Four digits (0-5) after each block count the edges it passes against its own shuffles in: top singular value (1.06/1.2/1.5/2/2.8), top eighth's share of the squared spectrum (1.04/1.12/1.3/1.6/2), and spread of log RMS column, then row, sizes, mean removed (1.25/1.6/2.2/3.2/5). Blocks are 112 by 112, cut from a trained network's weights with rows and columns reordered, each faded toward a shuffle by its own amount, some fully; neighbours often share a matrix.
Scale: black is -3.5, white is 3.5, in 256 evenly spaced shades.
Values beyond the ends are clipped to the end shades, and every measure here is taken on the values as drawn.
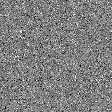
2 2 0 1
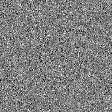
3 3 1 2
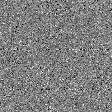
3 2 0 1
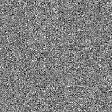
3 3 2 2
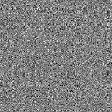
4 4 2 3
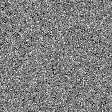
0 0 0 0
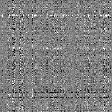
4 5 4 2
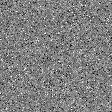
0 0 0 0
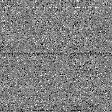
2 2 2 1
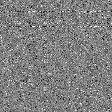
3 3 1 2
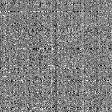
3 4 1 4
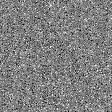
0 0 0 0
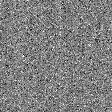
1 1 0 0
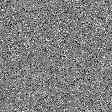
0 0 0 0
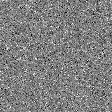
0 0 0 0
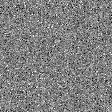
1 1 0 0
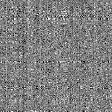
3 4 1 3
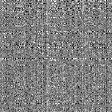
3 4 2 4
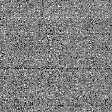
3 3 3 1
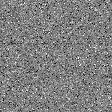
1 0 0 0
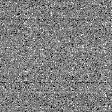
2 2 2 1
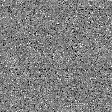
1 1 1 0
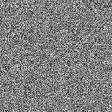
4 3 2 1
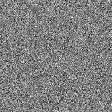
3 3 1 0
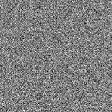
3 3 1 2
